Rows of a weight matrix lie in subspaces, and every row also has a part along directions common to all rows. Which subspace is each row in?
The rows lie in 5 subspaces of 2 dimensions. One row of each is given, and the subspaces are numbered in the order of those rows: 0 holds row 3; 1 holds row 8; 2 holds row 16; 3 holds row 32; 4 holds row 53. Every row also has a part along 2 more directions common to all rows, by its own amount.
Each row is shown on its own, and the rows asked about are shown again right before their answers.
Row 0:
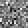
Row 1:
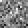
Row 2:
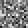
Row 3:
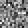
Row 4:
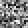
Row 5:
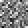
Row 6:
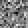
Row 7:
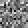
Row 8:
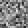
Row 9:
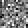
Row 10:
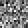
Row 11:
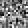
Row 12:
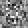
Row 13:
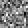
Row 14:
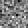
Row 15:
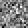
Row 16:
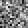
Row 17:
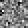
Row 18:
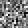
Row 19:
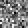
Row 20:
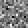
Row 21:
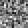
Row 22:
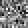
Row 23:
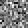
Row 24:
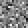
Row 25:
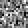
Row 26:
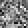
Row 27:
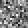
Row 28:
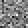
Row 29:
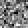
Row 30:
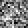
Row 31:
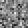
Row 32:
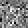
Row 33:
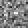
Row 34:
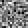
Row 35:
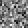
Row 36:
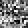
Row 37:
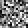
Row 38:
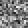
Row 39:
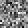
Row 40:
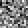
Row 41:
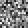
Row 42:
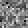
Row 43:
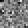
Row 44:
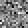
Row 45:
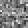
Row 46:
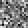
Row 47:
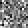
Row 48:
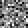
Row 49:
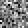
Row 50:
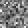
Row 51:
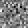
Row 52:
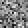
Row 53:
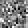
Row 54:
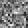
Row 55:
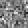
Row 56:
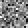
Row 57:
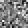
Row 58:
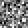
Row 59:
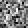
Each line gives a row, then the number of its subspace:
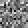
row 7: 3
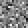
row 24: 2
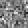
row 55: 4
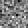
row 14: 2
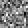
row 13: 4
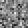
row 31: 0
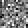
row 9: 2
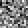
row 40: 2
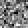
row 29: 4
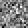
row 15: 1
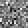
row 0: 3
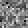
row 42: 3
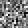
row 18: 4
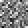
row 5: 1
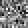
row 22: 4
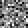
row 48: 2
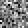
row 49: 0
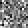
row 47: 2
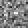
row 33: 4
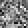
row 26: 1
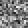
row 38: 3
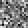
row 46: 2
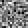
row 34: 0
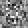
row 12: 4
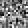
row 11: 4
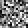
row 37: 2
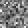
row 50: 1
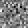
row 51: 1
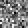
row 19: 0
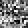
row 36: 3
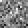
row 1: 1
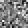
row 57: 0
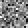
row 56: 2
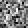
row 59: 1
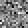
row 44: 0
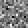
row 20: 2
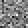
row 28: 2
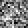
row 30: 1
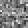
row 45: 3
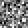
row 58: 3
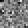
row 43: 1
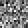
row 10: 3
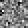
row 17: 1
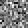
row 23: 0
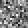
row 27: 2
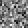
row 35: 0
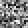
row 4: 3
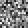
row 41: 0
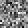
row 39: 0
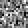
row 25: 4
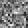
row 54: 4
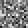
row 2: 2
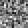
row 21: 3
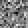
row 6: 4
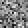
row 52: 0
